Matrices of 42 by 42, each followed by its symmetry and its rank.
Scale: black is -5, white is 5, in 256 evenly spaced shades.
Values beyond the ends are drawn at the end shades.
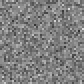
neither, full rank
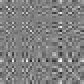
symmetric, rank three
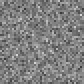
neither, full rank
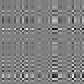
neither, rank one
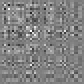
symmetric, rank three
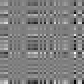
neither, rank one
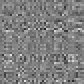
neither, rank five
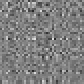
neither, rank five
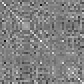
symmetric, rank five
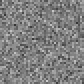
neither, full rank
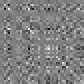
symmetric, rank three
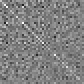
symmetric, rank five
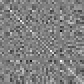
symmetric, rank five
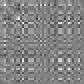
symmetric, rank three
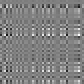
neither, rank one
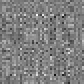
neither, rank five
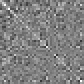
symmetric, rank five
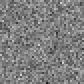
neither, full rank
